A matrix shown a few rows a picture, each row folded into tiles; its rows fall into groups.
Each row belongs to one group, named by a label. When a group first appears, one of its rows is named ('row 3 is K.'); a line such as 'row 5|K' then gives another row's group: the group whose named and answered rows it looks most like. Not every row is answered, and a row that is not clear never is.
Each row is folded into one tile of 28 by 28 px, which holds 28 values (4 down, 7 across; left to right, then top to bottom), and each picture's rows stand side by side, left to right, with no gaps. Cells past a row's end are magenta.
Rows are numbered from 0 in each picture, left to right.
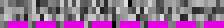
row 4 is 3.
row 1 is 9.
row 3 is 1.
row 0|9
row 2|9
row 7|1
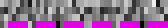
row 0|1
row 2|3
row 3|1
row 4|1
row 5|3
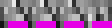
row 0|3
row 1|3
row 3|9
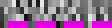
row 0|3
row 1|3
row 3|9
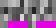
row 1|1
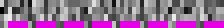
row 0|1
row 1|3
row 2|9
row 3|3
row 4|3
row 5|3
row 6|1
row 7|9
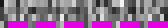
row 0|3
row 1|1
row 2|1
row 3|9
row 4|1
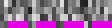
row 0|9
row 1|9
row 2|9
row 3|3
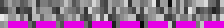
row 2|3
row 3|3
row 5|3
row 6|3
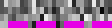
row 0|1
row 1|9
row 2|3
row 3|1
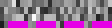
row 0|3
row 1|1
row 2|3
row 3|9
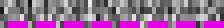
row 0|3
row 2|1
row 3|9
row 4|3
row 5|1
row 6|1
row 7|9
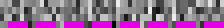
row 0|9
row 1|3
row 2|1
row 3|9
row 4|9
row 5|1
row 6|9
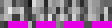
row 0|9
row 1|3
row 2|9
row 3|9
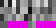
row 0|3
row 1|1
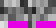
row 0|1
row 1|1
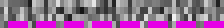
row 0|9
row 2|1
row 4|3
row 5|1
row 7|1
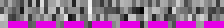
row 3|9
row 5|9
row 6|3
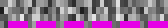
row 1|1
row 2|9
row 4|9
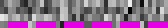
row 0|1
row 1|1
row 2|9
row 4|1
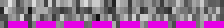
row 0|3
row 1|9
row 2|1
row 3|1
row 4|3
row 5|1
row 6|3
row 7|9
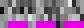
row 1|1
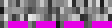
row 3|3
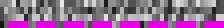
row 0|3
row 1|9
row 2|9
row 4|1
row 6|1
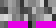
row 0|1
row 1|3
